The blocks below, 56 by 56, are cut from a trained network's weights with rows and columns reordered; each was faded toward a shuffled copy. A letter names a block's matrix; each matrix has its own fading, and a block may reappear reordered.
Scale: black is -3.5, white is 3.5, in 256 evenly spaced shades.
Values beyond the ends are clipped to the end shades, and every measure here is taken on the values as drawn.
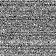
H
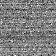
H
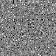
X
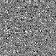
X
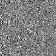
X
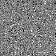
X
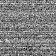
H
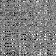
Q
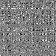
Q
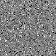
X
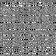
Q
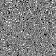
X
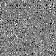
X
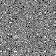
X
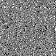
X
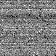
H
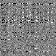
Q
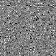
X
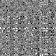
Q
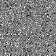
X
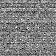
H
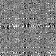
Q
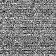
H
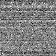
H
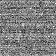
H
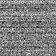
H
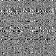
Q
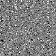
X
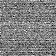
H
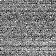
H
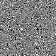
X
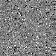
X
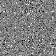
X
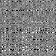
Q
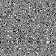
X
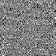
X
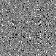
X
